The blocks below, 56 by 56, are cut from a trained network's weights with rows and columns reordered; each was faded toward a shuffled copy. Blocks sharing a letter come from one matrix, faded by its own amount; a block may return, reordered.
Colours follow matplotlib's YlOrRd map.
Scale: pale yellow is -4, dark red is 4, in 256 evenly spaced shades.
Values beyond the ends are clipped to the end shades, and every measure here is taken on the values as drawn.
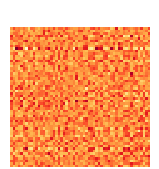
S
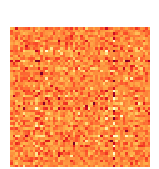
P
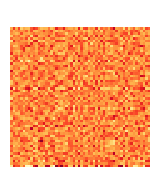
S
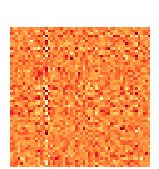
P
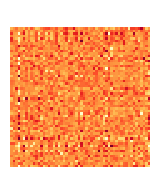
P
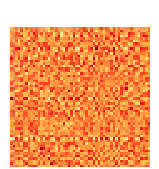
S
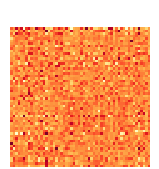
P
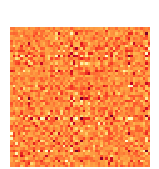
P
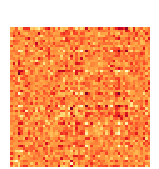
P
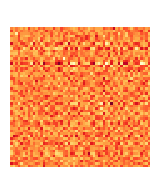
S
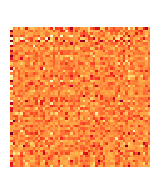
P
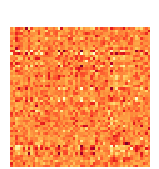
P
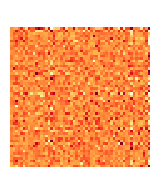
P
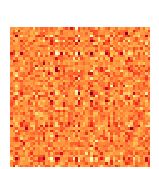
P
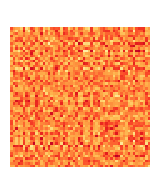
S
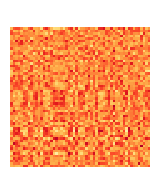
S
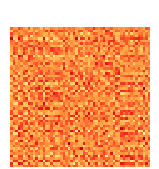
S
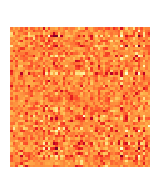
P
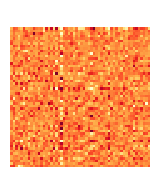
P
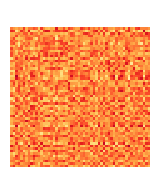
S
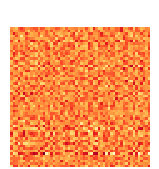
S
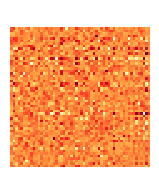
P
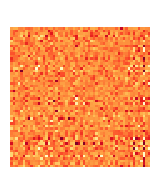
P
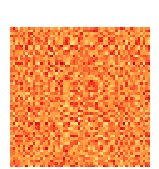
S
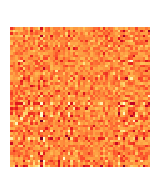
P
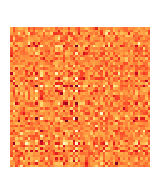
P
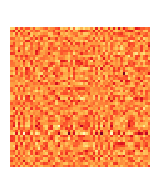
S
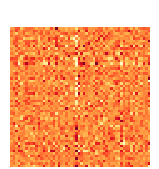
P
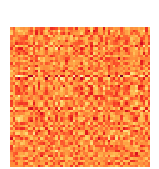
S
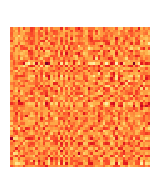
S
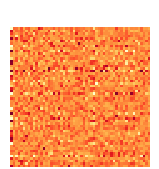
P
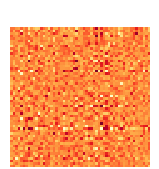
P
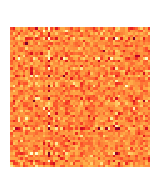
P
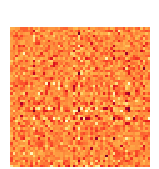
P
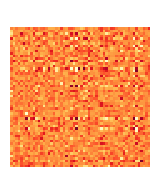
P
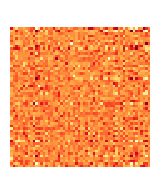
P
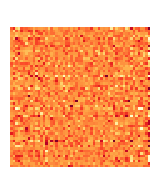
P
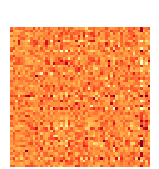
P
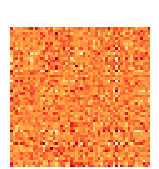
P
